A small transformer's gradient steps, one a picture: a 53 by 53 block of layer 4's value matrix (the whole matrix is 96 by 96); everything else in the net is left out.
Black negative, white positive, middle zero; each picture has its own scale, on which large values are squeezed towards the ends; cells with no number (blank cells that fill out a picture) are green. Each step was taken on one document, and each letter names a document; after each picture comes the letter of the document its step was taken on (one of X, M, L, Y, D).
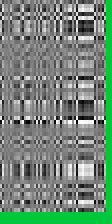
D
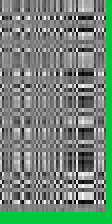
D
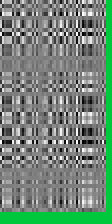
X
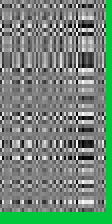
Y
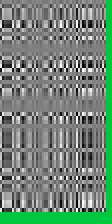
X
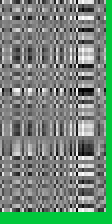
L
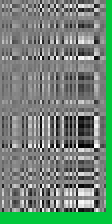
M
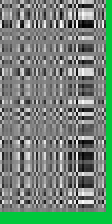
Y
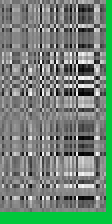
M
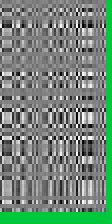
X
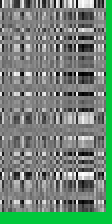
D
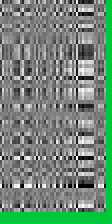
L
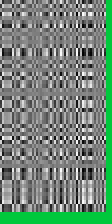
X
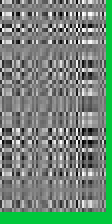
X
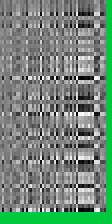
M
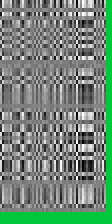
Y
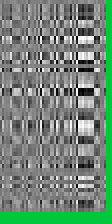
M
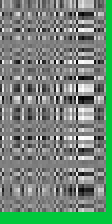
L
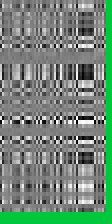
D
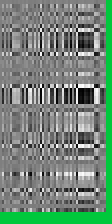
M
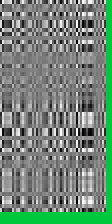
X
